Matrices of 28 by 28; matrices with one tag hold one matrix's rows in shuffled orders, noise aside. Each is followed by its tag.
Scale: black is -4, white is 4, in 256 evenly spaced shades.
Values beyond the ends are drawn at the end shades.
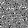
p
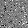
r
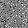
r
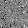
r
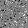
r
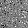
r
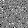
p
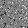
r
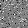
p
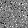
r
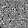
p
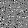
p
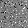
r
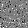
p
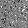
r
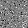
r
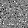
p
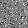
r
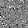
p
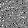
p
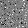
r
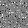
p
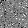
r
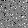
r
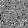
p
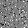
r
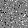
r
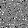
p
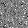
r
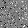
r
